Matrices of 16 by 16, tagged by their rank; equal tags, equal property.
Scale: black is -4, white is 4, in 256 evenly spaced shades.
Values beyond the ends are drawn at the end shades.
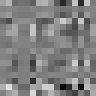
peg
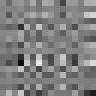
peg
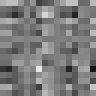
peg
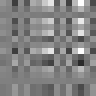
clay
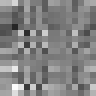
peg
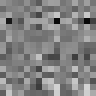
peg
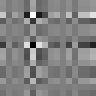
clay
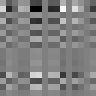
clay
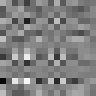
peg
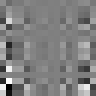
clay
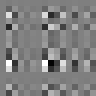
clay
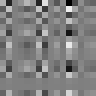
clay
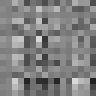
peg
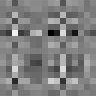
peg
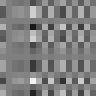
clay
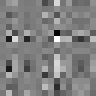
peg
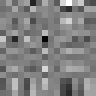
peg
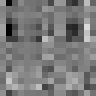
peg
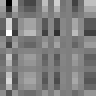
clay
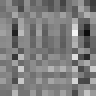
peg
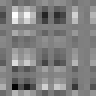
clay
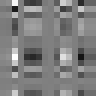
clay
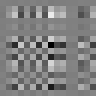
clay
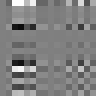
clay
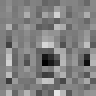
peg
